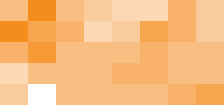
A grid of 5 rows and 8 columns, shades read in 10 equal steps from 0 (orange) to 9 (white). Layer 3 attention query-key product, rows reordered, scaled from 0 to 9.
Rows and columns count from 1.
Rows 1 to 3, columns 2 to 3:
0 4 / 2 3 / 1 4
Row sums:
33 26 27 32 35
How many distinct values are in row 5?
5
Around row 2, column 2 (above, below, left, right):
0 1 0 3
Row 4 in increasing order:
3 3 4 4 4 4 4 6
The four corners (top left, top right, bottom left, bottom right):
4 5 5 2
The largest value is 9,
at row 5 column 2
